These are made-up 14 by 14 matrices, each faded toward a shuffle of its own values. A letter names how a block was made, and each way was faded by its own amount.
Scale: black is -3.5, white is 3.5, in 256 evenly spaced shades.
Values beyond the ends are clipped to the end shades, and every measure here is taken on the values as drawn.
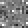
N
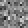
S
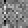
S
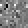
S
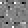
N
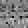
N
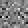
N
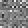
N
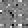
N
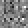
N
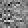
S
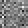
S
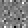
N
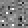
N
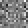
S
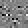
N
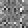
S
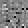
N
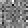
S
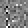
S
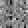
N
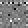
N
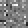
N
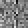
S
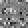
N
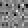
N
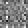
S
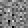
S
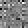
N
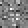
N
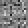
S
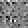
N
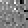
N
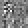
S
